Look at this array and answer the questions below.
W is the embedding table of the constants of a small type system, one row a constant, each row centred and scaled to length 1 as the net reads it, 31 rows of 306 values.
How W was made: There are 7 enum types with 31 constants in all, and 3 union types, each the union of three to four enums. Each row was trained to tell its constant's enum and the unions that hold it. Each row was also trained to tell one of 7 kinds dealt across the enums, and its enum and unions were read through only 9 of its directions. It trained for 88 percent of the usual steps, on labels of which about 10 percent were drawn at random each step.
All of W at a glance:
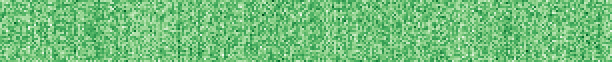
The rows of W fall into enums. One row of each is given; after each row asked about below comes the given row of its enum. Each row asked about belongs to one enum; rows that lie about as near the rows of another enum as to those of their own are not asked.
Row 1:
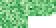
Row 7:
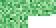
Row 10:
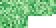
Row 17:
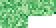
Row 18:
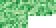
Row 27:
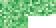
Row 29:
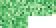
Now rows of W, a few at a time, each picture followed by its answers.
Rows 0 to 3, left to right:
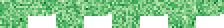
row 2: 7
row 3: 10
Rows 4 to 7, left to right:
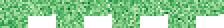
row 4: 18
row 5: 27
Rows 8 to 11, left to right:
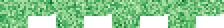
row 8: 1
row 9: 1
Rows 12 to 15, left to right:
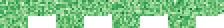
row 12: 27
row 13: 17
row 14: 17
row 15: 29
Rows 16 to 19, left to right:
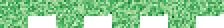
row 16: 27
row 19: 18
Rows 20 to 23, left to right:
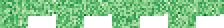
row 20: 17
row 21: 7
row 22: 29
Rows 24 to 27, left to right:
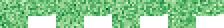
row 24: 1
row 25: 27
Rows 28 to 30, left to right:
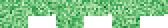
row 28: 1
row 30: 10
